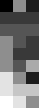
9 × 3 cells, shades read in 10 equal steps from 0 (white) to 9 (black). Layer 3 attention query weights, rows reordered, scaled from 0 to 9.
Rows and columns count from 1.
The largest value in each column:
9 7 8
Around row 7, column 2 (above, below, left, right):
6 2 1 8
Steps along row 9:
up up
